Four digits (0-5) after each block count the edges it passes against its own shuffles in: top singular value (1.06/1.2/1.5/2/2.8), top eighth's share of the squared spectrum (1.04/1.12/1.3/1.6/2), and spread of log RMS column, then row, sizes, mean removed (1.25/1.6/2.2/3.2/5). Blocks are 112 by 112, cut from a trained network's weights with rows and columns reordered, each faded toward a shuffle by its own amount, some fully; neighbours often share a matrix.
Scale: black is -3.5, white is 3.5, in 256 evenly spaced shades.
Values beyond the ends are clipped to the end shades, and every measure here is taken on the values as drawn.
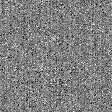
2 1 0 1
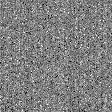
2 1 0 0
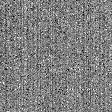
3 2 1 1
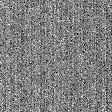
3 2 0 1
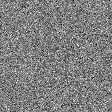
0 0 0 0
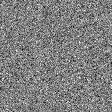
1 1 0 0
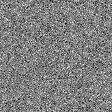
0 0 0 0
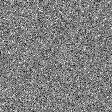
0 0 0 0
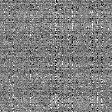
4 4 4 0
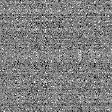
3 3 3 0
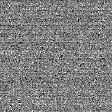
3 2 2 0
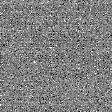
2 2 2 0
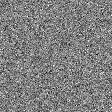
2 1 0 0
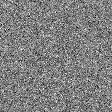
0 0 0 0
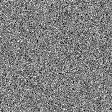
0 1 0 0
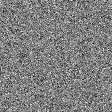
0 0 0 0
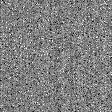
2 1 0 0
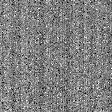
3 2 0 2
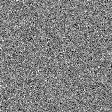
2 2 1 0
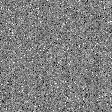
1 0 0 0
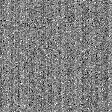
3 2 0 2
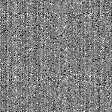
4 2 0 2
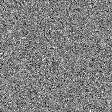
2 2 0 0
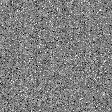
1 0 0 0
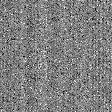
3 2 0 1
